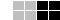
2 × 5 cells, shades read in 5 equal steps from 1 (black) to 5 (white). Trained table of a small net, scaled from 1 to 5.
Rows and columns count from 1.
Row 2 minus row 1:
0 0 0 0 0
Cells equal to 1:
4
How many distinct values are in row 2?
3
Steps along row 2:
down same down same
